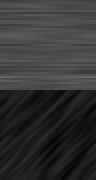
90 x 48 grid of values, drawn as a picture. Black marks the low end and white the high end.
It is made of 2 by 1 panels. Panel 1,1: low, streaked across, faint in contrast. Panel 2,1: very low, slanting up to the right, faint in contrast.
